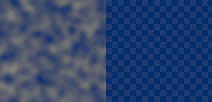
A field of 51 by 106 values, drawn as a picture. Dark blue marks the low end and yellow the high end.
The table splits into one row of 2 panels. Panel 1,1: low, blotchy. Panel 1,2: very low, checkered, faint in contrast.
